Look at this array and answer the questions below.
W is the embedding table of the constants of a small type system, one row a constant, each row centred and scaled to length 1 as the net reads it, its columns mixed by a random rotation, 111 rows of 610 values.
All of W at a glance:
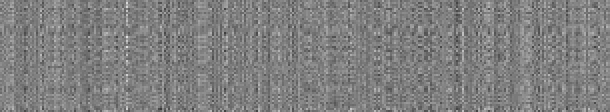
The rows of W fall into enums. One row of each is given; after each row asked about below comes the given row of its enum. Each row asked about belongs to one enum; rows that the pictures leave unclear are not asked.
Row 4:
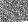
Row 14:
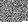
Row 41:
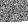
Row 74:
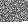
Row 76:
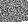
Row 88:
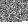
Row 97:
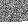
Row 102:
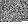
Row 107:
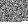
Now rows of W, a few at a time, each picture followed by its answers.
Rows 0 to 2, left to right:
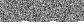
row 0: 4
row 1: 107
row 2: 41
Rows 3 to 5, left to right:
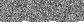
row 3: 14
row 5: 41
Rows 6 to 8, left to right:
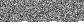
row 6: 41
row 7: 74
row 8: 88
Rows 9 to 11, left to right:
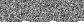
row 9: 88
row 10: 14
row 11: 107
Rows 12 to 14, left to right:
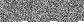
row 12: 4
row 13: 102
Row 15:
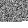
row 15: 107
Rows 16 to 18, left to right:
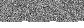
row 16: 14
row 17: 76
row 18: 4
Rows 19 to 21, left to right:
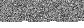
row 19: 14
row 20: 74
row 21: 107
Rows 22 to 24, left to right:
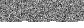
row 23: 74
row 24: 41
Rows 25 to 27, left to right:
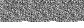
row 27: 4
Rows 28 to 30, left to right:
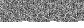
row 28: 4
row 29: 88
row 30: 88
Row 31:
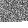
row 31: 4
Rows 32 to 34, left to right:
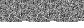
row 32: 88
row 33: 88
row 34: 107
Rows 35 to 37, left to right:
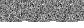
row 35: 88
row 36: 41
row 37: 41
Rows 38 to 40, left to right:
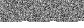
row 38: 4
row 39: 107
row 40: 107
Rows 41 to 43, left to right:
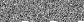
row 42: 88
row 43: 14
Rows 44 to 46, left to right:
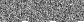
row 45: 4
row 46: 41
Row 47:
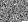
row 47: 41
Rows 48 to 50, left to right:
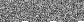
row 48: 74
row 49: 97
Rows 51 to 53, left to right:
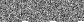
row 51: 88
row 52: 4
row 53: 107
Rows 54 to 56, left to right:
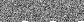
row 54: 14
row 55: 107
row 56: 97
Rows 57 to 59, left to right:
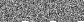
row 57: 107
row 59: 76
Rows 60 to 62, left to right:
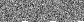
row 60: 107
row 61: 41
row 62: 4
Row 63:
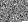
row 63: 41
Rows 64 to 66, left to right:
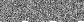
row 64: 14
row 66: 88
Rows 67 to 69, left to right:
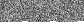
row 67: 102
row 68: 97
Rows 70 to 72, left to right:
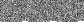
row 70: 14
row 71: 4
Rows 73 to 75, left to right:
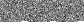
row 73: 4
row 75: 41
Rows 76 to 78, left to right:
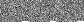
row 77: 14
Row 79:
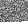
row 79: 74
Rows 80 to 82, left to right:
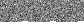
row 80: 41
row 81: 107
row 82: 74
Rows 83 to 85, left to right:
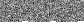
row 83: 97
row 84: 88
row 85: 74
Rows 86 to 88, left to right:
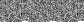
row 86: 88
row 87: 4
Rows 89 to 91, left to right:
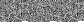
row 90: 76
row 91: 88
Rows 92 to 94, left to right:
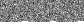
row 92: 41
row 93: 88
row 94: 4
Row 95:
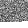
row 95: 74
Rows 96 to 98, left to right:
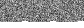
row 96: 107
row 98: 4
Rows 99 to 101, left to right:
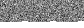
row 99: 41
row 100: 97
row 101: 107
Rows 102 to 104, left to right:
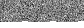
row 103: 41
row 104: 97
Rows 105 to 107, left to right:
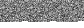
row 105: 74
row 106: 74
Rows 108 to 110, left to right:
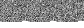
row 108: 14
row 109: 14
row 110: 88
